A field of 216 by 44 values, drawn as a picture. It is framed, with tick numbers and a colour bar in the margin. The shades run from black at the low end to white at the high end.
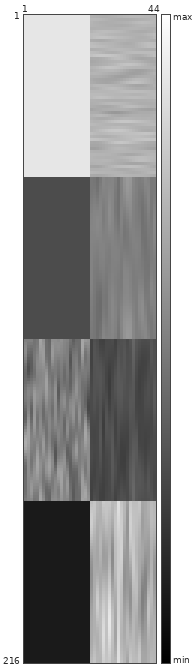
The table splits into 4 rows of 2 panels. Panel 1,1: very high, flat. Panel 1,2: high, streaked across, faint in contrast. Panel 2,1: low, flat. Panel 2,2: middling, streaked downward, faint in contrast. Panel 3,1: middling, streaked downward. Panel 3,2: low, streaked downward, faint in contrast. Panel 4,1: very low, flat. Panel 4,2: high, streaked downward.
